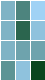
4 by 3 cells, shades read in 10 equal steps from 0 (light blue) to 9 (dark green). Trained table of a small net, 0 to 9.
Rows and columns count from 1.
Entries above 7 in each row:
0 0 0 1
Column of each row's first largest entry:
2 2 2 3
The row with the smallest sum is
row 1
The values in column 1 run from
2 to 4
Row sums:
7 10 8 14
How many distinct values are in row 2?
3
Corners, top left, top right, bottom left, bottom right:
2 0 4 9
